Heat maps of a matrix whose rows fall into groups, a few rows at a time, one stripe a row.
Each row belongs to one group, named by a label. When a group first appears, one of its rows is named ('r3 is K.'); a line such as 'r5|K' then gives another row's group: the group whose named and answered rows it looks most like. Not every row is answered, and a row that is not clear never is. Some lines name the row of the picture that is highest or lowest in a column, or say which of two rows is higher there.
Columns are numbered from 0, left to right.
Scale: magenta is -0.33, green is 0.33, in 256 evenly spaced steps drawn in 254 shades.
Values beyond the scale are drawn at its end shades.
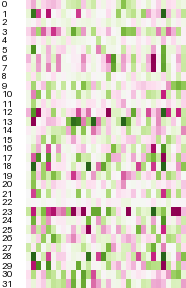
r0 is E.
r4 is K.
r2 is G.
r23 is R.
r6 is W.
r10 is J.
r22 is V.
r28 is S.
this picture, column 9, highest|13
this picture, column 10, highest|13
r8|J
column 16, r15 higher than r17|No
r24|S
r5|S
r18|S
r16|W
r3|E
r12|W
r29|J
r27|J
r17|J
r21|J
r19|G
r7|W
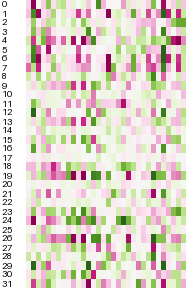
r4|R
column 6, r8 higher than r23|Yes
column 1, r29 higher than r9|Yes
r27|V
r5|W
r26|R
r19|R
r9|R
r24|E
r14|G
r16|S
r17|K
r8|J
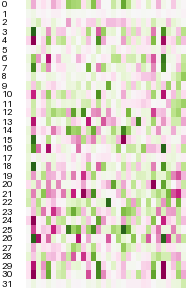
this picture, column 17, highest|20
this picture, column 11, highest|12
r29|K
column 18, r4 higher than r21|Yes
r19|R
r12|V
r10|K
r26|W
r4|K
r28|R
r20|W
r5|K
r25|E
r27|E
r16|W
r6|W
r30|K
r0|E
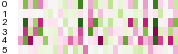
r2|S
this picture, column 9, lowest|4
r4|W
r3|K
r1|V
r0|S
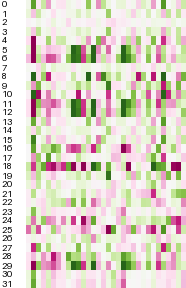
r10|W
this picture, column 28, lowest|10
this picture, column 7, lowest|18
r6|E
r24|R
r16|G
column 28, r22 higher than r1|No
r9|J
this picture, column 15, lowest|4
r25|W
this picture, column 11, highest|22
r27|J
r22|V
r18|R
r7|G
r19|J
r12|E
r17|J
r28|E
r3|J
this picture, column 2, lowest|10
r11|E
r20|J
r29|E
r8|S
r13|S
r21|V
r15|S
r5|E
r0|S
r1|J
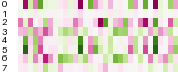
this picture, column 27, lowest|0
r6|E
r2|W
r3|E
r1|K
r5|S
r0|K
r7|G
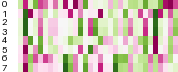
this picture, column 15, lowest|5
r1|W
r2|S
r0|R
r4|J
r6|E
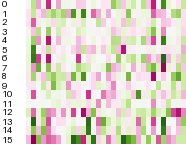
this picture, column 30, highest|8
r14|S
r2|K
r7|J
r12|R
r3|J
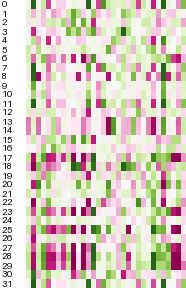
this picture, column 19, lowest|30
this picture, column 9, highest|18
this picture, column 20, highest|18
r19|K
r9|S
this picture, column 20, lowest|25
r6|R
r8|W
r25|R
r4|W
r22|K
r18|E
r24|J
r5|J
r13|W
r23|R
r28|R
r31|S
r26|K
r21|J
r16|G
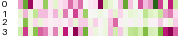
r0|W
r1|R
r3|R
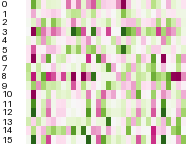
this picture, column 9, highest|3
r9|G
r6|K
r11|S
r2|G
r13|J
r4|K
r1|E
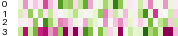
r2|G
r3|R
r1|J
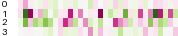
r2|G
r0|K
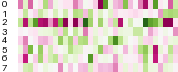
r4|E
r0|W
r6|K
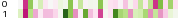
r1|E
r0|J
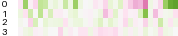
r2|G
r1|J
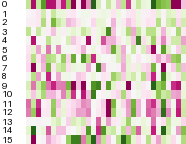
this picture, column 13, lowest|6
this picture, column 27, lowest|7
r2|G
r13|V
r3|J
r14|S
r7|K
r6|V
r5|W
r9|R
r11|W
